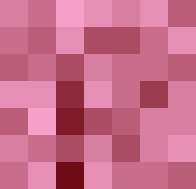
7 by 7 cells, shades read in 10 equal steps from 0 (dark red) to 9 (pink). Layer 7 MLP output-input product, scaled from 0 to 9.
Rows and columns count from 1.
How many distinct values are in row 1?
5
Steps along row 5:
up down up up up same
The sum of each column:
44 48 28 46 38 43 45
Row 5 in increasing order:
1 4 5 5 7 7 9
